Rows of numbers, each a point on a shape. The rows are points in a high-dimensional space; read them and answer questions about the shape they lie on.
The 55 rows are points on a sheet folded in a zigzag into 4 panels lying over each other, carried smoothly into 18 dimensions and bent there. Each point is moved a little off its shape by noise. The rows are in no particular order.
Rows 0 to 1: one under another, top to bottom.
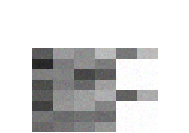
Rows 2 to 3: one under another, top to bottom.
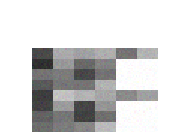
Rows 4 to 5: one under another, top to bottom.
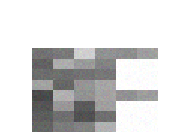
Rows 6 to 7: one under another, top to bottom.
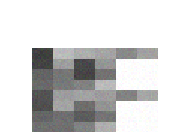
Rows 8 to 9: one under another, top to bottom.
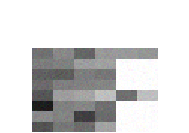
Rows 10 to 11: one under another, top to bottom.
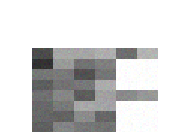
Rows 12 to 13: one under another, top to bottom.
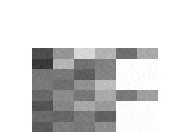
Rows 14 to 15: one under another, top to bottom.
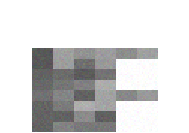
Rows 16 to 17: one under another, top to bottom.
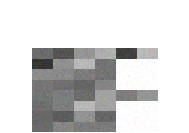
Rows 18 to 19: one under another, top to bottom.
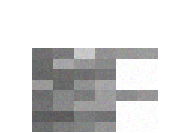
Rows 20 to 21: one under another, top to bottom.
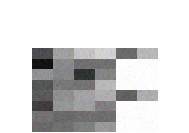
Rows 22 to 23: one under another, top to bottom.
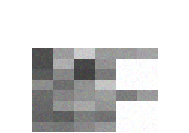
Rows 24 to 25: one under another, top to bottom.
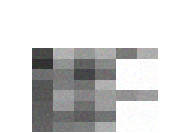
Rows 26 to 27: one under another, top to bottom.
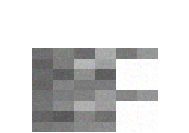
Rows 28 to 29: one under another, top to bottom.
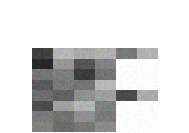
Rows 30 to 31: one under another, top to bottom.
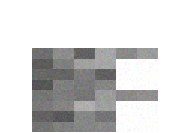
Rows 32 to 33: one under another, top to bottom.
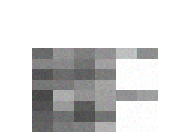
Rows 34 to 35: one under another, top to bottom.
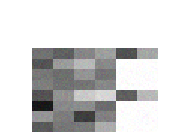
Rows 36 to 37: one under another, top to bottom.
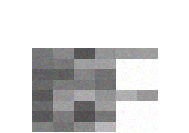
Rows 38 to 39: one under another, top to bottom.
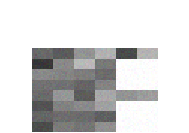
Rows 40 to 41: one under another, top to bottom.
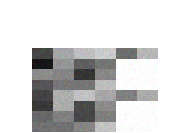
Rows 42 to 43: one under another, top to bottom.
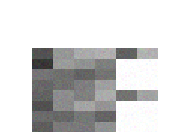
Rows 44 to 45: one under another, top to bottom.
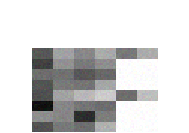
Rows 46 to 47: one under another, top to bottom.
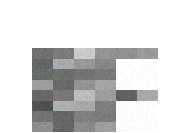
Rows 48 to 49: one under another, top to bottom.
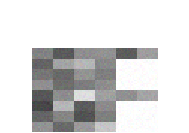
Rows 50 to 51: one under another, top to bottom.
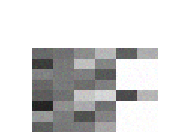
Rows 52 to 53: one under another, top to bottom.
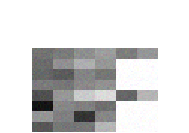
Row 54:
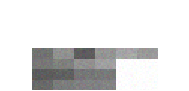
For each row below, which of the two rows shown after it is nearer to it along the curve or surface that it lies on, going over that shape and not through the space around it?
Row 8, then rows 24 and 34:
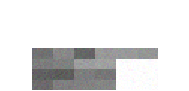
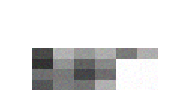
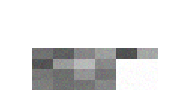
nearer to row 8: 34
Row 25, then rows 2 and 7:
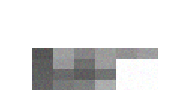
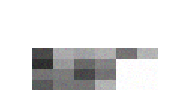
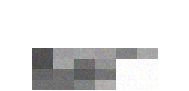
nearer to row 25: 7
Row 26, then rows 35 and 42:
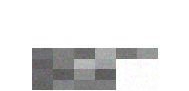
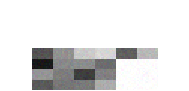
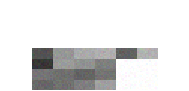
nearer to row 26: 42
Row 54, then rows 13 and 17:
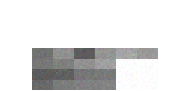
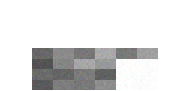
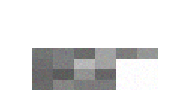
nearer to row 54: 17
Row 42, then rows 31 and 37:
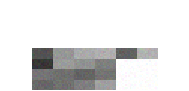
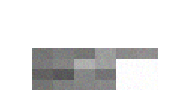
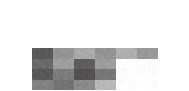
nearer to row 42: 31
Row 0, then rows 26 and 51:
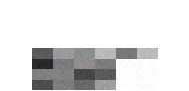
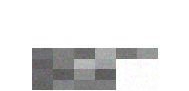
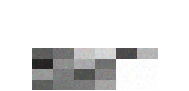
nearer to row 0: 51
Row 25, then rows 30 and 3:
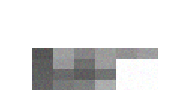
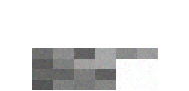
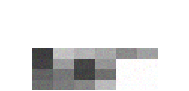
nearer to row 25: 3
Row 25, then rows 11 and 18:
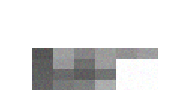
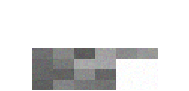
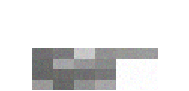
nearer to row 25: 11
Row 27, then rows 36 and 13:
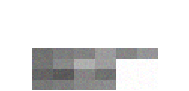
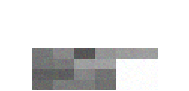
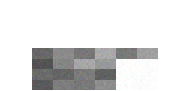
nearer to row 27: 36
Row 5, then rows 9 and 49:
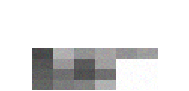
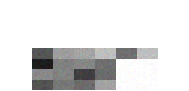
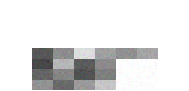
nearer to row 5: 49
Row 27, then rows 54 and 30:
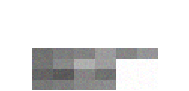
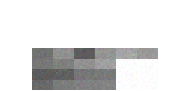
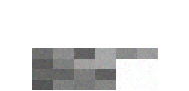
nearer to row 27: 54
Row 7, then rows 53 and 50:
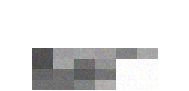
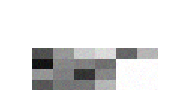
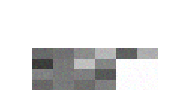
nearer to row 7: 53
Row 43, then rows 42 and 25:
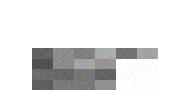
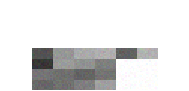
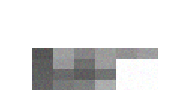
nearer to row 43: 42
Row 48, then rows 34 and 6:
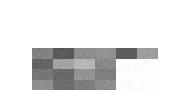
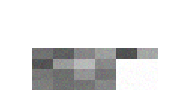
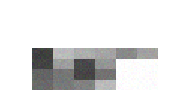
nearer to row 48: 34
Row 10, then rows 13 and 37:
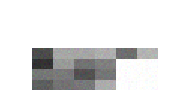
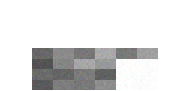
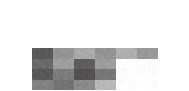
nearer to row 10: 13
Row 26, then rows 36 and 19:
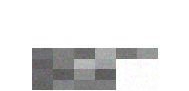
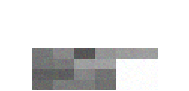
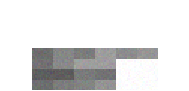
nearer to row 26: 36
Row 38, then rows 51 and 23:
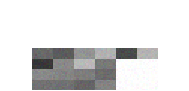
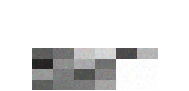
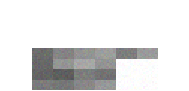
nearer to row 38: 51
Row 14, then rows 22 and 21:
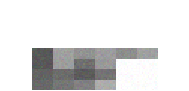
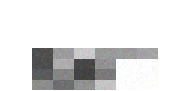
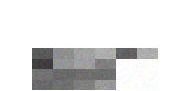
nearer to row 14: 22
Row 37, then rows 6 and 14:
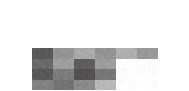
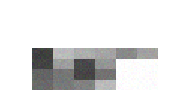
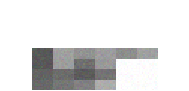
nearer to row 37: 6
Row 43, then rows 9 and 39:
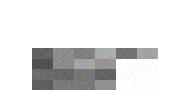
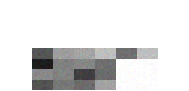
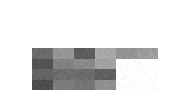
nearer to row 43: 39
